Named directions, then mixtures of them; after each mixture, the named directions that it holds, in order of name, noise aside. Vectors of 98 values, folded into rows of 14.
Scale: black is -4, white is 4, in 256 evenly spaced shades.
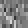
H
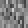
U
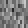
U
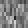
H, U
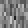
H, U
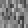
U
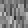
H, U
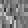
H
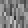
H, U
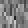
H, U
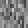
U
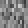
U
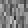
H, U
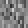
U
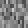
U
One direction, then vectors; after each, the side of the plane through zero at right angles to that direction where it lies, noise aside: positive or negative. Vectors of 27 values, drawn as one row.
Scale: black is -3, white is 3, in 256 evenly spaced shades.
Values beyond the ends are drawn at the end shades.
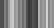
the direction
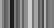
negative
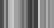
positive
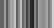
positive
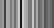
negative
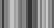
positive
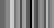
positive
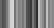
positive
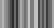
negative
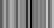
positive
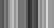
positive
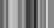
positive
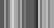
positive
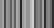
negative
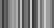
positive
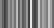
positive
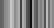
positive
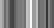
negative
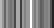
negative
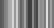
positive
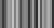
positive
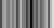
positive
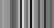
negative
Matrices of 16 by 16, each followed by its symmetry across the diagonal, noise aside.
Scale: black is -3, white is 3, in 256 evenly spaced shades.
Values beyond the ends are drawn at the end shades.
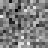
neither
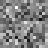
neither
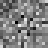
symmetric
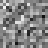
symmetric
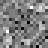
symmetric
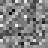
symmetric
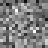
neither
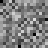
symmetric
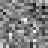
neither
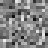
neither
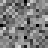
symmetric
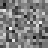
neither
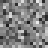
neither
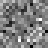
symmetric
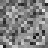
symmetric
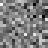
neither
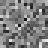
symmetric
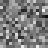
neither
